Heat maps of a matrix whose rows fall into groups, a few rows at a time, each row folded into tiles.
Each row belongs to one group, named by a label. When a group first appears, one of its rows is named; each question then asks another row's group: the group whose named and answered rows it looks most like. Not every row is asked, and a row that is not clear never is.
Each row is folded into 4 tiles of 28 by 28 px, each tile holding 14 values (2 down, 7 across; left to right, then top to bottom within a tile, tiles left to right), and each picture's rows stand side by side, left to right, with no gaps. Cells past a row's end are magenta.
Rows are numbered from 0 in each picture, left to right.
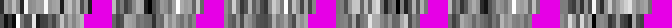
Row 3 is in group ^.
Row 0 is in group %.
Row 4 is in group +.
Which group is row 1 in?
+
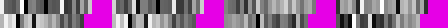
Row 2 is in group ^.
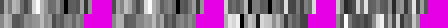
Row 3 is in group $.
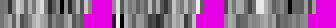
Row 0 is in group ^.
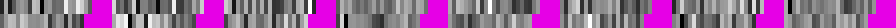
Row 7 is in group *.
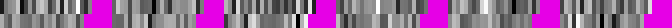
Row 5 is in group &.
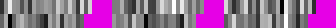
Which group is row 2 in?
$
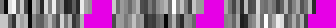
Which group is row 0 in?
*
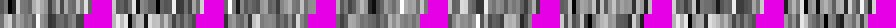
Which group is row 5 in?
$
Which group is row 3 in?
+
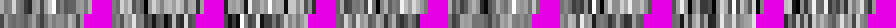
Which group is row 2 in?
%
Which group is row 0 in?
*
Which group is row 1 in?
&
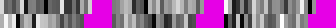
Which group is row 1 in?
&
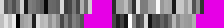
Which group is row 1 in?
%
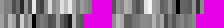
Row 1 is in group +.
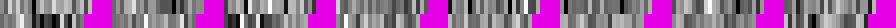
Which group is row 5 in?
*
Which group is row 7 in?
$
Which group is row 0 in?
&
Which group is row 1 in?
^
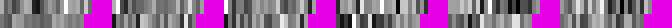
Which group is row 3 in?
%
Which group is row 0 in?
+
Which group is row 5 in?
^
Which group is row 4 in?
^
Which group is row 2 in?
*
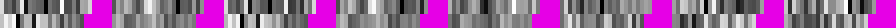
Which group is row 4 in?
+
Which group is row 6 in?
^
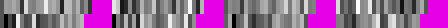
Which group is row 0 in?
%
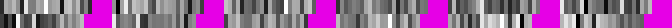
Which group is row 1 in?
*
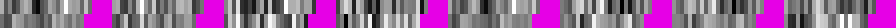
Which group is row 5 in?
^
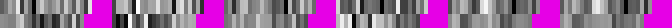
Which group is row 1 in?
%
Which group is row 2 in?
^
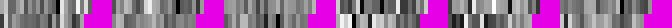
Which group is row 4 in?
%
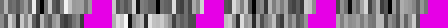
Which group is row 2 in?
*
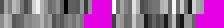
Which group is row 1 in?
&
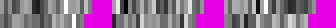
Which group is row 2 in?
^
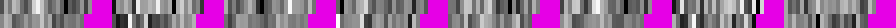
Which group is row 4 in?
^
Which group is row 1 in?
%
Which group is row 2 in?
+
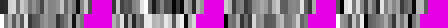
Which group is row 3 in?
*
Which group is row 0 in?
*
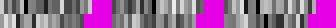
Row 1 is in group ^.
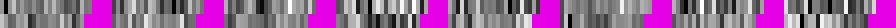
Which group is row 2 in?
+
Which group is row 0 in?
*
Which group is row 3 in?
&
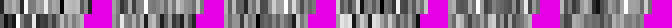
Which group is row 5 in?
+
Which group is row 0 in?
%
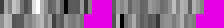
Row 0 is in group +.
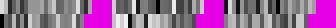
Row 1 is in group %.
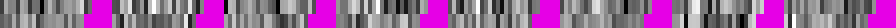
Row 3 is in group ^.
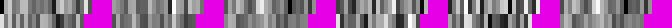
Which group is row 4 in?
&
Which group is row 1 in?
$
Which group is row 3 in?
$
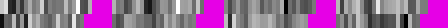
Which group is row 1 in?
+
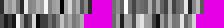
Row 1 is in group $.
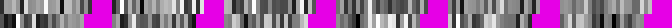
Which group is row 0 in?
%
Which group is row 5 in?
&
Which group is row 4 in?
$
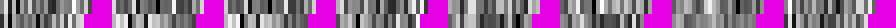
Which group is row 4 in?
&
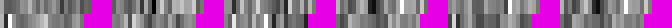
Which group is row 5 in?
+
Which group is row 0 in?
$
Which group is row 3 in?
+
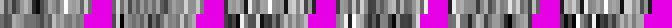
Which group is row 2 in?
%
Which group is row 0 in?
+
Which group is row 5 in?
%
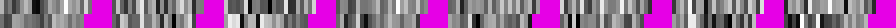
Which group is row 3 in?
$
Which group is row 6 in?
&
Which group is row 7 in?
%
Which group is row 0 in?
+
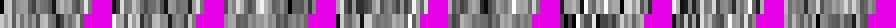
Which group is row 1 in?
*
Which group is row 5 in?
%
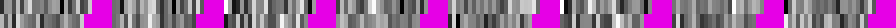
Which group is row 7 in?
*
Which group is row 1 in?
^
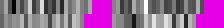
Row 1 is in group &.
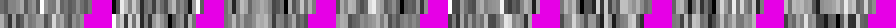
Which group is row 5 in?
&
